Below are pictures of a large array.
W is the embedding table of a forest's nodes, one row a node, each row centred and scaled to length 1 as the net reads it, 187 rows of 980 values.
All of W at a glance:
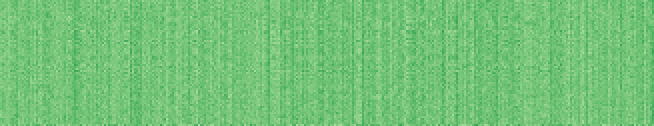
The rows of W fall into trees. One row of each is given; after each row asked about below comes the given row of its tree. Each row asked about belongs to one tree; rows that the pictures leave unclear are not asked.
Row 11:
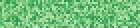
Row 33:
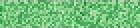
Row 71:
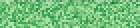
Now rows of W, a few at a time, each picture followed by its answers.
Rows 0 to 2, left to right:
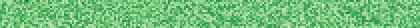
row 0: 71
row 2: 11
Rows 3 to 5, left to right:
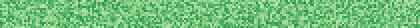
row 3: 11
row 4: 33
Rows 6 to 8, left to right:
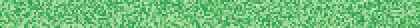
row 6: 71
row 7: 71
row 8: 11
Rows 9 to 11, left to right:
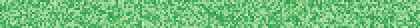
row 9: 33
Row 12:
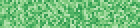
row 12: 11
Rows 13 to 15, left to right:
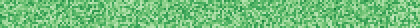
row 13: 11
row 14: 71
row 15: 71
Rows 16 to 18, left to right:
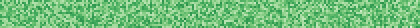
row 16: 11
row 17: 33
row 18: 11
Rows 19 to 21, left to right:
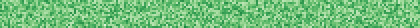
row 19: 33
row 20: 33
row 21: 33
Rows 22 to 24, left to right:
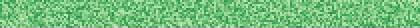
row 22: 11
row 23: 71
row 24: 33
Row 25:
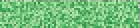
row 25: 33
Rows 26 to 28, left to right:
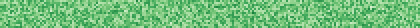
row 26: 33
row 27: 11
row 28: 33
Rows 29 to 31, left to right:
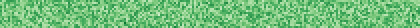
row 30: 33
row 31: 33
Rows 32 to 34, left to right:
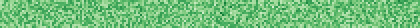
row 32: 71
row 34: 71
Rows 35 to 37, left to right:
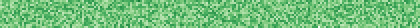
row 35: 71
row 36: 11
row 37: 71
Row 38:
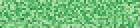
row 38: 71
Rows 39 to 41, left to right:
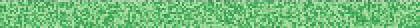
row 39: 33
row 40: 71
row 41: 11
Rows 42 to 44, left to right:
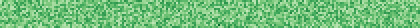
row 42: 71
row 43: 33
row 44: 33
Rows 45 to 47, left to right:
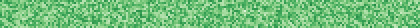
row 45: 11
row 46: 11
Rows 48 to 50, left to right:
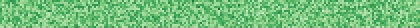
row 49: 11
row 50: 11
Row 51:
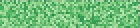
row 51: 11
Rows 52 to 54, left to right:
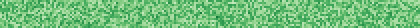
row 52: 33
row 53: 11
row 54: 33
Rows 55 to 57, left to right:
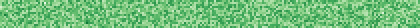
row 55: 71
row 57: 11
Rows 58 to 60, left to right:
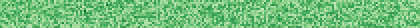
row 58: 71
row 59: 11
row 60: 33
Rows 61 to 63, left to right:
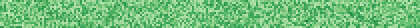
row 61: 33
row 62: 33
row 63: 11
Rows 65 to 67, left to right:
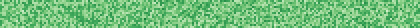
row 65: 11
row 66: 71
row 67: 33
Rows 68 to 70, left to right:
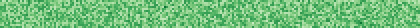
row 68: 33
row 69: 11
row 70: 33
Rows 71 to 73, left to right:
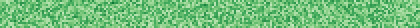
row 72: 71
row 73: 11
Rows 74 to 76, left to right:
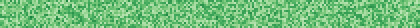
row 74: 11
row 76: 11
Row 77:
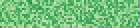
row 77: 71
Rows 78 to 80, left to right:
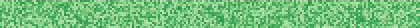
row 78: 71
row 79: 11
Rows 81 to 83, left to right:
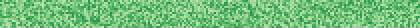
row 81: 11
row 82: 33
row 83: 71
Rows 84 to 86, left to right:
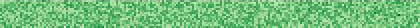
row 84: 33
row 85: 33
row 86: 71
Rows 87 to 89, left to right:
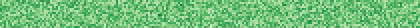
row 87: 33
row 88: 33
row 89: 71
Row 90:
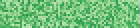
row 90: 33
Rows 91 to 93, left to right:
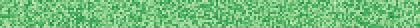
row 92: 71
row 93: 33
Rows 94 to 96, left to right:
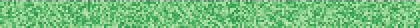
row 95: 11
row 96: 11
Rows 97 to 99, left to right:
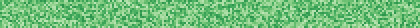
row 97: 11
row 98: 11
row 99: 71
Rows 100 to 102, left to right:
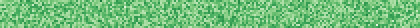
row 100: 71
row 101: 11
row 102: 33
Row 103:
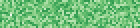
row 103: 71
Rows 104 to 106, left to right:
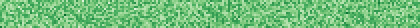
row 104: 71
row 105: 11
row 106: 11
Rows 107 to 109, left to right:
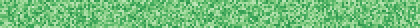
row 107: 11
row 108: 33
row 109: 33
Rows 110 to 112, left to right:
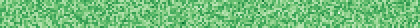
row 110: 71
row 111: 11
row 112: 71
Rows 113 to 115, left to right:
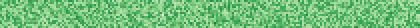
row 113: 11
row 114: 11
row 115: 33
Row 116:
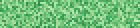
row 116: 33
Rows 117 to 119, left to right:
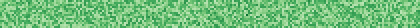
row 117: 71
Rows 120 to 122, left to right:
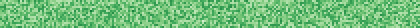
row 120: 33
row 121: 11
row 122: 71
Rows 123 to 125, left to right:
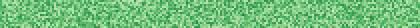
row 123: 33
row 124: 71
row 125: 11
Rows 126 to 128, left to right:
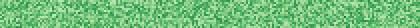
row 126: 33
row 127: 71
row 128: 11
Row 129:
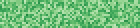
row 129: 33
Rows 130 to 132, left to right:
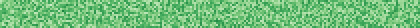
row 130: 71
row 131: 33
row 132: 33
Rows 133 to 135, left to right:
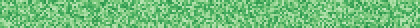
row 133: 11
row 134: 71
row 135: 33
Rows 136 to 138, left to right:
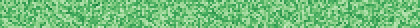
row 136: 11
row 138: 11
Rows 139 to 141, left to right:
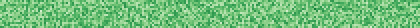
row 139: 33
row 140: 11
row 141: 71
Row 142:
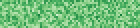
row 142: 11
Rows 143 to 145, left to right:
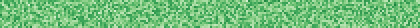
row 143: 11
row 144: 71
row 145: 71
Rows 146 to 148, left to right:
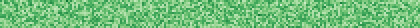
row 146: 11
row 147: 71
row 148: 33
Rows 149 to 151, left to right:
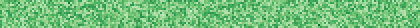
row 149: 11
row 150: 11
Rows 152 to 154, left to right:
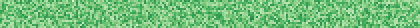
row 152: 71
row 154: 33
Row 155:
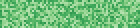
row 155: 11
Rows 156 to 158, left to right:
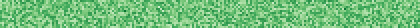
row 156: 71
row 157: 71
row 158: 11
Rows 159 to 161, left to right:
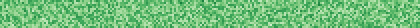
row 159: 11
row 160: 11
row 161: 33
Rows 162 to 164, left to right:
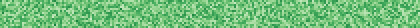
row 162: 33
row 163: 11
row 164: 11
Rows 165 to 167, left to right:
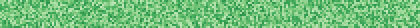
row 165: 33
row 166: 71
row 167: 11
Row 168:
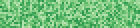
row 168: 33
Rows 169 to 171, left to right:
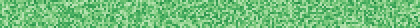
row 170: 71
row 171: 71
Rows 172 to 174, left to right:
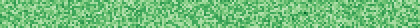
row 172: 11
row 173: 71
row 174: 11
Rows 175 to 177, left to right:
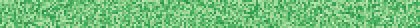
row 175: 71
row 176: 33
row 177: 11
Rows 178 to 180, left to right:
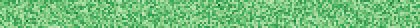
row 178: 11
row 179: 11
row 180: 71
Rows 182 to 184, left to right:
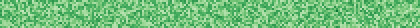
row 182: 11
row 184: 71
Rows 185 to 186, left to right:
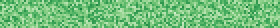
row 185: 11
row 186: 33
